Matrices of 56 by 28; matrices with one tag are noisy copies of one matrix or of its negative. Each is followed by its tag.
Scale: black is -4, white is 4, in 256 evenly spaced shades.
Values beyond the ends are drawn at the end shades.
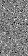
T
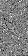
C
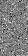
C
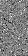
C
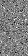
T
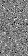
T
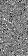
C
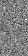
T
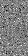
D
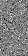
C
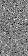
T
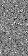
T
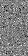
D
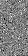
C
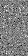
D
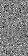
D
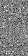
D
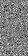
D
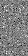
D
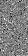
C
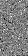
C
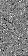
C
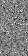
T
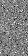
T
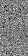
D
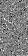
C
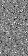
T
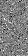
C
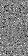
D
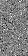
C
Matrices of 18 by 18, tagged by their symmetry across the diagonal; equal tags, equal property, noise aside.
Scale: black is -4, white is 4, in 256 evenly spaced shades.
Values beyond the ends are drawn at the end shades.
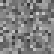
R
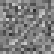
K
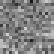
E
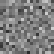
R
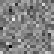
E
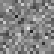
K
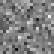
R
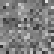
R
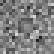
K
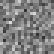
E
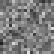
K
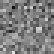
E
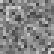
K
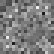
K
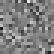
R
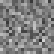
E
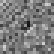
K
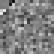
R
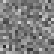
E
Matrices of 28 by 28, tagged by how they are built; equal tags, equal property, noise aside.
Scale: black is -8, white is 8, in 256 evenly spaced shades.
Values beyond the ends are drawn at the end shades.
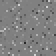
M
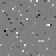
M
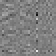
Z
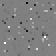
M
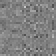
Z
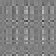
Z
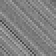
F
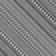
F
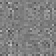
Z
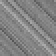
F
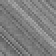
F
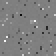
M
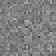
Z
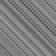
F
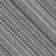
F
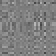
Z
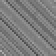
F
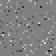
M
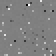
M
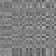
Z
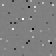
M
